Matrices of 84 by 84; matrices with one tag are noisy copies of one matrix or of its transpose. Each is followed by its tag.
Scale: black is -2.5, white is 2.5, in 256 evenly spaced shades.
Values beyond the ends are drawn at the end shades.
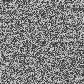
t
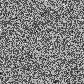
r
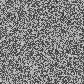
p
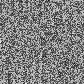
t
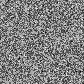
p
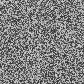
p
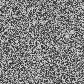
p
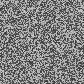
p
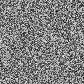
r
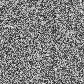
p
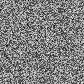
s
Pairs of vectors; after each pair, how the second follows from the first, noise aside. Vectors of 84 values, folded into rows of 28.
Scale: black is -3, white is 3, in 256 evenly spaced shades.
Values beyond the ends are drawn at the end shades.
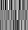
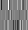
partly zeroed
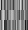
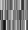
sign-scrambled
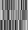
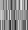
sign-scrambled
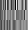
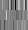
partly zeroed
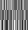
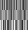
sign-scrambled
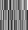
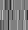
partly zeroed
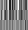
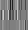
partly zeroed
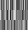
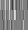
partly zeroed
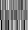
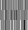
partly zeroed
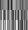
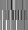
partly zeroed
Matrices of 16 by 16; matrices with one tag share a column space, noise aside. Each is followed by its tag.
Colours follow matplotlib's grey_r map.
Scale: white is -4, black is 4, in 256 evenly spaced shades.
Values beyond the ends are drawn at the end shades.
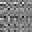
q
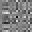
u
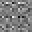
q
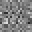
u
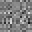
u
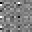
q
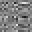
q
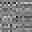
q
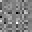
u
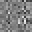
u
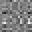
u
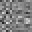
u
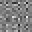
q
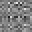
q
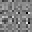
u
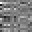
q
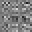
q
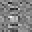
q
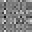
u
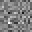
u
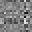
u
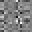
u
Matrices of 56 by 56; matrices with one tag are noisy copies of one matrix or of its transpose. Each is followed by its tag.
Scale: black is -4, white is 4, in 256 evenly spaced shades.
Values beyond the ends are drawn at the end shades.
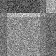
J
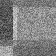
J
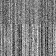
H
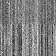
H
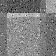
J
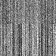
H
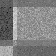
J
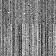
H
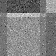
J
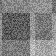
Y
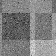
Y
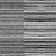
H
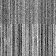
H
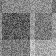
Y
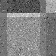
J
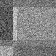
J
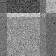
J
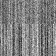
H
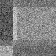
J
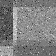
J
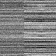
H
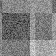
Y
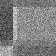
J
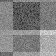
Y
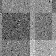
Y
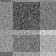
Y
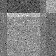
J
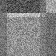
J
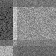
J
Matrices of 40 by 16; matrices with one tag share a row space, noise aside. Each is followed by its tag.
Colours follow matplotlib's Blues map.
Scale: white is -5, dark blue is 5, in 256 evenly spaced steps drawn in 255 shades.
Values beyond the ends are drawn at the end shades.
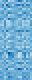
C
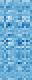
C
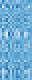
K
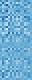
K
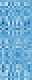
K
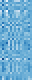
K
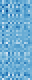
K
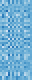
K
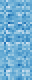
C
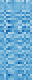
C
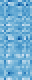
C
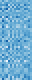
K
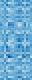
C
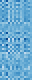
K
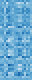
C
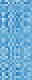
K
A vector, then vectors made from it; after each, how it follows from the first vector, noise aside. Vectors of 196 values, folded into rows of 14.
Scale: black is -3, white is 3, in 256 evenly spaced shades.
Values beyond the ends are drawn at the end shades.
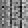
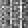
negated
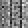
copied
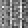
negated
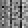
copied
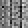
copied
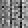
copied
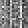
negated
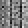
copied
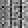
copied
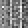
negated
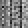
copied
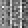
negated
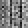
copied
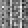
negated
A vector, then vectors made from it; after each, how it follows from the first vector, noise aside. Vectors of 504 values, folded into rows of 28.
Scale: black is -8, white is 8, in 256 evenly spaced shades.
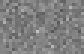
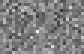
scaled up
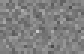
sign-scrambled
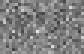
scaled up
